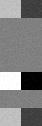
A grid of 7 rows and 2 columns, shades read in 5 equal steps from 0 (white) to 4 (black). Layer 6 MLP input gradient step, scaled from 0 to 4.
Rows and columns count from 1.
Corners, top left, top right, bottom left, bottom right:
1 3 1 3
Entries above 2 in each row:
1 0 0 0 1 0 1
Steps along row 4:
same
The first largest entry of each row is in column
2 1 1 1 2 1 2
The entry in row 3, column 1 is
2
